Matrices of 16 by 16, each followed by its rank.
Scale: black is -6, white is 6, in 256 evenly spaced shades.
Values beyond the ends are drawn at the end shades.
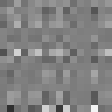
two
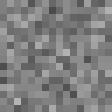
full rank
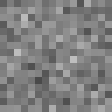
full rank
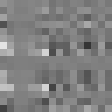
two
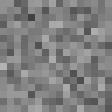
full rank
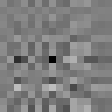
two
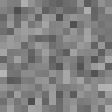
full rank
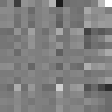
two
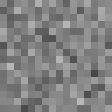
full rank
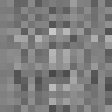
two
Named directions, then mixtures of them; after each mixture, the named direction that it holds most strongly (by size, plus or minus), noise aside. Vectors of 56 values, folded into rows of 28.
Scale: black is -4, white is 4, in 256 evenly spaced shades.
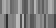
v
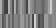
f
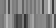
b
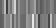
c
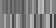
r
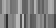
v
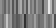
b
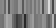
b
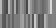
f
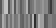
f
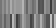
r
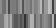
b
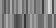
b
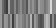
f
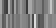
f
